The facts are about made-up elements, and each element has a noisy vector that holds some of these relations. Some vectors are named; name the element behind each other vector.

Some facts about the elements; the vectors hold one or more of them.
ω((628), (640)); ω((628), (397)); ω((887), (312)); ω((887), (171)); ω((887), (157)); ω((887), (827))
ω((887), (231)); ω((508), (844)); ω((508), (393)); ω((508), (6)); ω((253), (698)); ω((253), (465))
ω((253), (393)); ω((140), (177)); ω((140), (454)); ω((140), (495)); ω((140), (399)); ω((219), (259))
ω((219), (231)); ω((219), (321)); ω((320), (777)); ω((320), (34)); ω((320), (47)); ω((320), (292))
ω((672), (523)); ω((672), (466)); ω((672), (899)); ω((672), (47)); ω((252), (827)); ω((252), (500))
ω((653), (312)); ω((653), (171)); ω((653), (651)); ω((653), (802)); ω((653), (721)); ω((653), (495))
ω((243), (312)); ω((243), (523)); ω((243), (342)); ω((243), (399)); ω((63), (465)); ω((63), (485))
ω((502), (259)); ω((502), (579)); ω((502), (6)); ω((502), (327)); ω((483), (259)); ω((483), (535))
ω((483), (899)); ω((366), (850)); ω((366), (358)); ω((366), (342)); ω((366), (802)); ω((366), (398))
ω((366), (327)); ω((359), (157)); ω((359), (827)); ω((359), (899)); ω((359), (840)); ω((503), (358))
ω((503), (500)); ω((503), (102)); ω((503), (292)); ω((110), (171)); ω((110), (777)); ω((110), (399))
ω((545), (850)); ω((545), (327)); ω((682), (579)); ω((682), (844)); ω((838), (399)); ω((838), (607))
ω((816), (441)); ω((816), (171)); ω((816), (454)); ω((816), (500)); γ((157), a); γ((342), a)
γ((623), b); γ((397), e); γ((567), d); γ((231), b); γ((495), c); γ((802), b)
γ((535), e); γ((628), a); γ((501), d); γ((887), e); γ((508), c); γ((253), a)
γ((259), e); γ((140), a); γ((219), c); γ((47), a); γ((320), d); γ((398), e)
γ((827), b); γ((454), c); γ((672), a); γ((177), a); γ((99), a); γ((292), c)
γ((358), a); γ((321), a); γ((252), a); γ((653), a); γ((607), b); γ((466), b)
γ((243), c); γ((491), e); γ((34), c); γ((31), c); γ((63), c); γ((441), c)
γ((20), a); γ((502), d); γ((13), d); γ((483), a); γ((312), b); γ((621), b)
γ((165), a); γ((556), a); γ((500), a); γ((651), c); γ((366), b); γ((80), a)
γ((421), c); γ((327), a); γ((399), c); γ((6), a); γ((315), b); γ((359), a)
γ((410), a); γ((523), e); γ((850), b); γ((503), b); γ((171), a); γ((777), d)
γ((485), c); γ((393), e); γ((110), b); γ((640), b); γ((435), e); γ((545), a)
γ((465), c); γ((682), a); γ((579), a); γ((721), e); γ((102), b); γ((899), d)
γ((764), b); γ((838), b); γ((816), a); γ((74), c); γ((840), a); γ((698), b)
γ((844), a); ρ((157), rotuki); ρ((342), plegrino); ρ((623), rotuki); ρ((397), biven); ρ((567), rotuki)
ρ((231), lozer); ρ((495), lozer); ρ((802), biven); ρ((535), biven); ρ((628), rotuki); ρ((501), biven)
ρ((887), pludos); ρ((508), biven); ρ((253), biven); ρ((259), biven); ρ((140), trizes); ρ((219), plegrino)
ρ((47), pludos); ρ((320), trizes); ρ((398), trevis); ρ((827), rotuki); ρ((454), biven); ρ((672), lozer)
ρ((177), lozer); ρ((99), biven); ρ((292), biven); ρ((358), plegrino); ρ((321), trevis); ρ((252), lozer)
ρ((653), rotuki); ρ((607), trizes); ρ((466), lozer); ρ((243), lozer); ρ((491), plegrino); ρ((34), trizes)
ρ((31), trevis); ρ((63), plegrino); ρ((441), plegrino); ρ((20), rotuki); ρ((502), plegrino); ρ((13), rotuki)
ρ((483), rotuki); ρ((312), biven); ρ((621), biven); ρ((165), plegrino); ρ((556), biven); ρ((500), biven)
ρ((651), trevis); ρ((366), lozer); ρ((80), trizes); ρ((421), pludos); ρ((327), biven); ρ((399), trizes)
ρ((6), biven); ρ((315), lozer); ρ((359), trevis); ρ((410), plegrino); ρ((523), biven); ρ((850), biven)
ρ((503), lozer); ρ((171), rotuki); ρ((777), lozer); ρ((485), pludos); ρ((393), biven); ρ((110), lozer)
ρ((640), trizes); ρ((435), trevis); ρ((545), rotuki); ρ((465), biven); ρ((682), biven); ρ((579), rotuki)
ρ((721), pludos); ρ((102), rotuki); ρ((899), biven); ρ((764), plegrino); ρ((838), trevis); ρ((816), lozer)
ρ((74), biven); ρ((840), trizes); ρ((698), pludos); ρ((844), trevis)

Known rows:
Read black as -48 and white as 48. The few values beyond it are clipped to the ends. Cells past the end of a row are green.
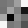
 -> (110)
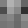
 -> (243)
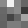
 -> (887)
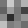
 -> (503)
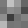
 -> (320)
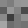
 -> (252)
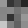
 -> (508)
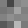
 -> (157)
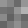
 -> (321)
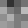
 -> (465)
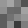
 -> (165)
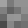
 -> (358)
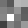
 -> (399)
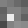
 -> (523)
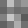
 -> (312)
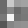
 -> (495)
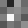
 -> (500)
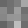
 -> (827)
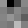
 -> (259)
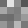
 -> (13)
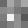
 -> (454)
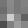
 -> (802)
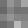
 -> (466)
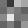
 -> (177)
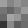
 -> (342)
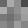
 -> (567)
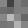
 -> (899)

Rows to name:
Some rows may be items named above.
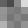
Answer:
(640)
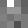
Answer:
(838)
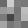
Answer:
(628)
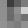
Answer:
(844)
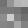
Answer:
(777)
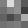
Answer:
(887)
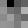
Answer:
(393)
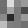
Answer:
(503)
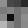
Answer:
(508)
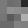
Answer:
(545)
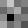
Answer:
(359)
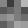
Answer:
(231)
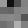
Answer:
(259)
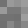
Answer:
(421)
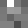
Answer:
(838)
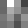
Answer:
(140)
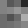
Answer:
(545)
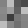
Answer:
(253)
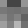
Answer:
(535)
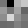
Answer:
(171)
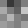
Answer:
(465)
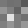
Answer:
(397)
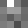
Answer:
(838)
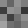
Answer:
(672)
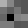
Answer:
(219)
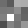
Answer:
(399)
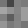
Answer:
(20)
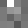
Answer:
(838)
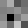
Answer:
(483)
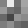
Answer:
(764)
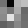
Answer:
(171)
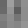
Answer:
(315)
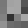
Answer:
(653)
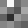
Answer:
(764)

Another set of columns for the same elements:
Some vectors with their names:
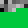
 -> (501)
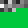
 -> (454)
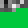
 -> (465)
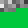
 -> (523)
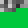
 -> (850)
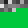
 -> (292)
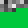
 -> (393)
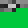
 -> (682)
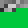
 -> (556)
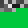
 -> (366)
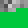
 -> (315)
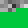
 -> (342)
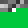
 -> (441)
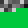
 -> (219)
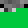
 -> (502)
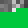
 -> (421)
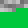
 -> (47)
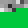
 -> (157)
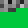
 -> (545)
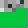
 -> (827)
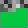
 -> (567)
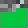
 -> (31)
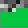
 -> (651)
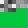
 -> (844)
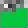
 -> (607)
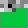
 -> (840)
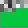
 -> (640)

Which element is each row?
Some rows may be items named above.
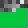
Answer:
(63)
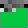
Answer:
(502)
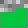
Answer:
(47)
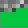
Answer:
(435)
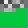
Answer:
(252)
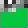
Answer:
(899)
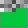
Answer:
(321)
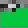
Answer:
(682)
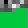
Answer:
(465)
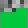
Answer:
(20)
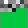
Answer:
(483)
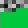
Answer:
(6)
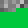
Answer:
(491)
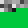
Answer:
(579)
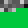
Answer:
(219)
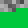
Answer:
(102)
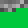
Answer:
(435)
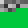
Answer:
(327)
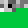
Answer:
(840)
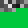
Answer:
(366)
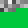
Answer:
(500)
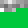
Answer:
(231)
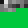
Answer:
(887)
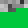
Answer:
(171)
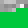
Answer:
(466)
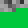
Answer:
(102)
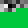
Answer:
(399)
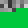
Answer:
(80)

